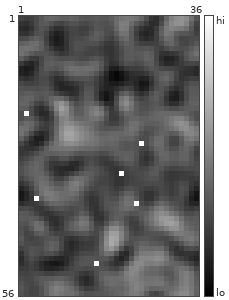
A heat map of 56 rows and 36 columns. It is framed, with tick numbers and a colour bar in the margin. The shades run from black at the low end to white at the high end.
Lone odd cells: 6, each higher than its neighbours. Grain: blotchy. Average level on the scale: 30%. Mirror symmetry: none.
